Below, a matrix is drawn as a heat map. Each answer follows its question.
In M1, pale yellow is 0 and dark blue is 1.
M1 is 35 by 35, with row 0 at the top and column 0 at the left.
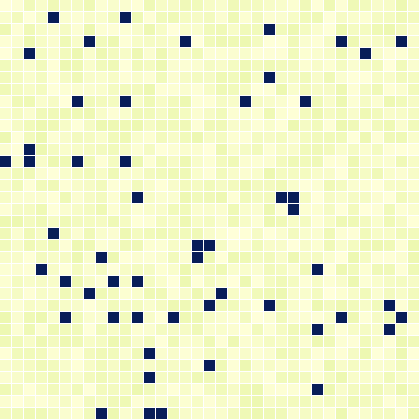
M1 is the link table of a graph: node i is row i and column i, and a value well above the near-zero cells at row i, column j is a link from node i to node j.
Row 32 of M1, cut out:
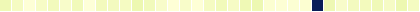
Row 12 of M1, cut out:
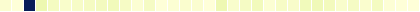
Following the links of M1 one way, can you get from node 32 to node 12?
no
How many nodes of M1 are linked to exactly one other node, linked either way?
7
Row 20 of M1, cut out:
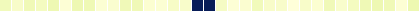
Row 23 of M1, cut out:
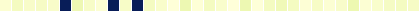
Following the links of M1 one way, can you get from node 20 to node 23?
yes
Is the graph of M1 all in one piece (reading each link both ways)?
yes
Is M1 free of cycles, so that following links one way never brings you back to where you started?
yes
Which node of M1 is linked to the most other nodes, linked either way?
node 26
